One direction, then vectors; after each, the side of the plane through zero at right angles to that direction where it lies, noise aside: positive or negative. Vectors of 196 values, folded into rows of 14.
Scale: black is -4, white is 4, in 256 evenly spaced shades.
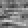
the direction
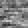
positive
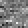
positive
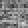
positive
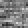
positive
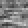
positive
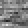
negative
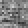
negative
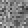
negative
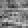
positive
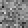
negative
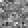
positive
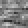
negative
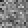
negative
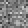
positive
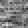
negative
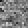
negative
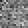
positive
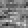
positive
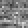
positive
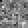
positive
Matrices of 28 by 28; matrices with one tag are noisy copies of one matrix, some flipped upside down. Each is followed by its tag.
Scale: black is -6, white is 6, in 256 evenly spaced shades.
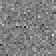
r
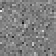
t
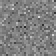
r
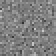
t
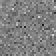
r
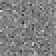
t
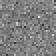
r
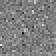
t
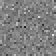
r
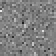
t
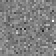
r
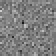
t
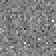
r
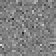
t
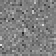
t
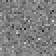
r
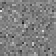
t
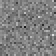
r
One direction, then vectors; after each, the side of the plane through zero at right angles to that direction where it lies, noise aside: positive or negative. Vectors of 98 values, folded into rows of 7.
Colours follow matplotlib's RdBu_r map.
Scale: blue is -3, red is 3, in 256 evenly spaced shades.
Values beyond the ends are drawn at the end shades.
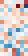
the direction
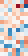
positive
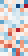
negative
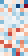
negative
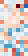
positive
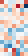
positive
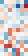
negative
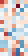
positive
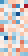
negative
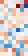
positive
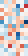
negative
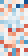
negative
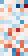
negative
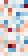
negative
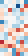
negative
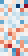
negative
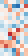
negative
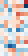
positive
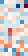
negative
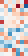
positive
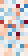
positive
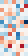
negative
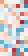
positive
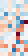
negative
